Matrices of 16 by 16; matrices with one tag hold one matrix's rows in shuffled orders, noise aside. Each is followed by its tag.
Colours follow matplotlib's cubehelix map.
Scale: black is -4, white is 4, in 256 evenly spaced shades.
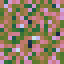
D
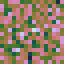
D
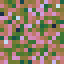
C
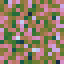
D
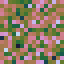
C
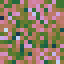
C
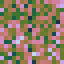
D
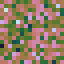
C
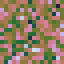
D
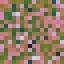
D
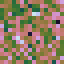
D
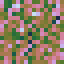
D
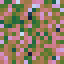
D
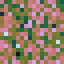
C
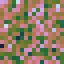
C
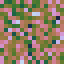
D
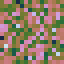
C
